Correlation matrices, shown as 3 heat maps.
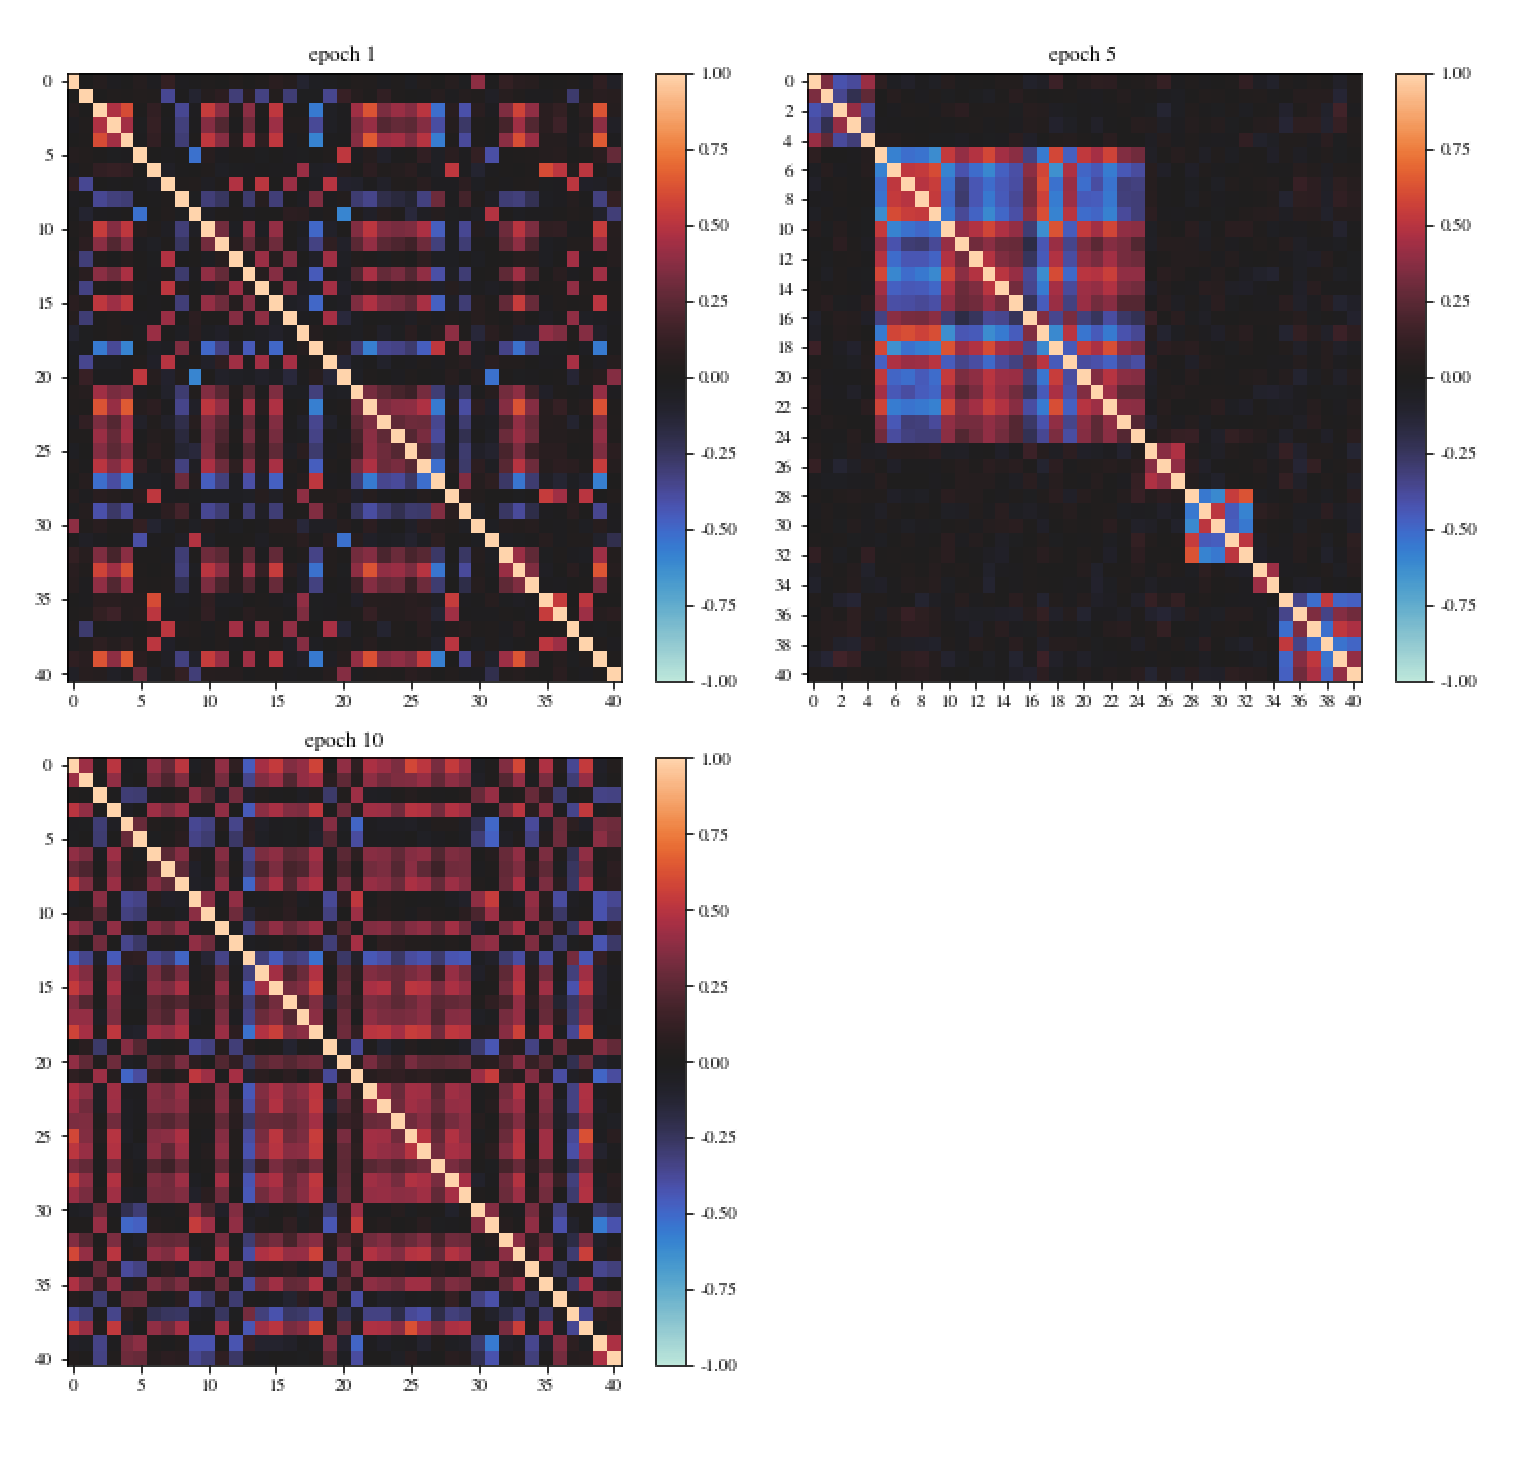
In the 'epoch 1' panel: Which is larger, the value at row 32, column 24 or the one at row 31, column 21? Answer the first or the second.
the first
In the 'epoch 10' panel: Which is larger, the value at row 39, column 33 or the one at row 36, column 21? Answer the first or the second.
the first
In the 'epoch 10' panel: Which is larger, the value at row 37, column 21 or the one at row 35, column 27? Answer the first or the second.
the second
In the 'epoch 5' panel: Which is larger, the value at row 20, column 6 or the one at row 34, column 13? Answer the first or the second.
the second
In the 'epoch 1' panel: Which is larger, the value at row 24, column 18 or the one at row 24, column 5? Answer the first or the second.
the second
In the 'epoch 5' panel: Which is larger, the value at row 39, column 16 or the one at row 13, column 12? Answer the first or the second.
the second
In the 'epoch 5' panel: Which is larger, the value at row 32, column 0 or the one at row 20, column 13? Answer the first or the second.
the second
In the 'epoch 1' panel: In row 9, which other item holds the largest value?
31
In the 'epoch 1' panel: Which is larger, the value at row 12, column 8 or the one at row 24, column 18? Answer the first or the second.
the first
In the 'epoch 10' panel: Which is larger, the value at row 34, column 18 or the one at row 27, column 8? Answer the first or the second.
the second
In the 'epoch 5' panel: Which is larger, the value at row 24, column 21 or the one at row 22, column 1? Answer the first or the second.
the first
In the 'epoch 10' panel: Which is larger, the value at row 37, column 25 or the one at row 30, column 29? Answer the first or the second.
the second
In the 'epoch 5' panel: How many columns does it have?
41
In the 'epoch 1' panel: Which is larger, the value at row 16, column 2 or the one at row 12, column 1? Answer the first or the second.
the first
